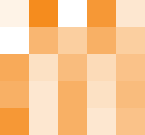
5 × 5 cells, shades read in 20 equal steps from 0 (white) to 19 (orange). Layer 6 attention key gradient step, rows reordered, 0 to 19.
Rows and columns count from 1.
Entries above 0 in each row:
4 4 5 5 5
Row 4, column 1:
13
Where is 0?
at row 1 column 3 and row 2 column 1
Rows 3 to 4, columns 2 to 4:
5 11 6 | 4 13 5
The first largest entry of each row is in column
2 4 1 1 1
